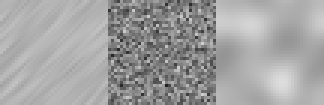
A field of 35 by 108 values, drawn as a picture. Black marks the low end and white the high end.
The table splits into one row of 3 panels. Panel 1,1: high, slanting up to the right, faint in contrast. Panel 1,2: middling, fine-grained, strong in contrast. Panel 1,3: high, smooth.
